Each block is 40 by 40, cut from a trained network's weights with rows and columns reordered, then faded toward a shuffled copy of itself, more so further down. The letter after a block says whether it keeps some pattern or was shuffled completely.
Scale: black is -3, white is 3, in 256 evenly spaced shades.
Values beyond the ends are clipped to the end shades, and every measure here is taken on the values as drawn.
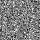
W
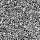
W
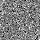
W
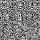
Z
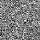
Z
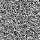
W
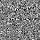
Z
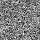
W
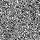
W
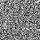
Z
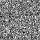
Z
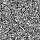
W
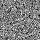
W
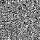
Z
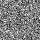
W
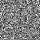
Z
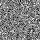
W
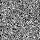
W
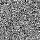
W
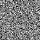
Z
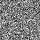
W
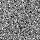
W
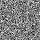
W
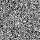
W
